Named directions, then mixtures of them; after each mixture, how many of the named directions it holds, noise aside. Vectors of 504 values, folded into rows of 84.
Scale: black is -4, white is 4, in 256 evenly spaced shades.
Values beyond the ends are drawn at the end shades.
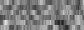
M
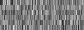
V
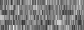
two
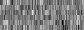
two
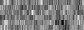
two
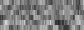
one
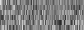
two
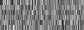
one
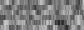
one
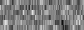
two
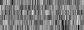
two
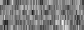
two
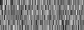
one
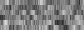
one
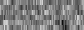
two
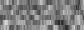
one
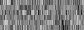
two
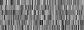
one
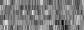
two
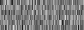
one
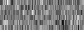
two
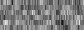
two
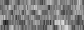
one
